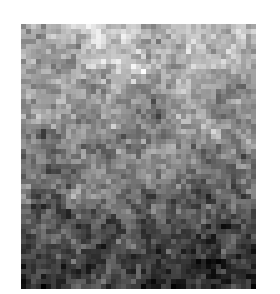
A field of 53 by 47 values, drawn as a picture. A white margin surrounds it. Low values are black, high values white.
Slope: up to the top. Average level on the scale: 50%. Stripes: none. Ninth with the lowest average: bottom right.
